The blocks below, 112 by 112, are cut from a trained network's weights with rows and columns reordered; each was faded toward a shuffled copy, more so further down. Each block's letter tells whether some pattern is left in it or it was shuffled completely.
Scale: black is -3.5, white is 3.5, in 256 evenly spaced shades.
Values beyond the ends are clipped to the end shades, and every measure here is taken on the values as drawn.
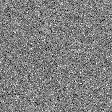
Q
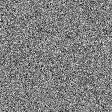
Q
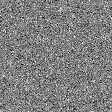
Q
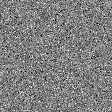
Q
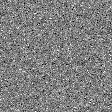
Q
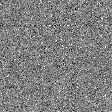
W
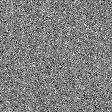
Q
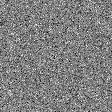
Q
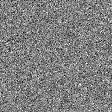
W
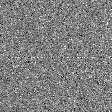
W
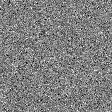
Q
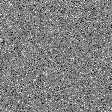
Q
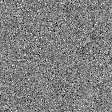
Q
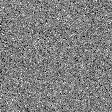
Q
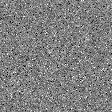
Q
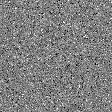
Q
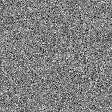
W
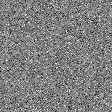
Q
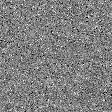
Q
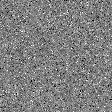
Q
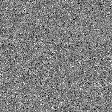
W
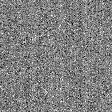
W
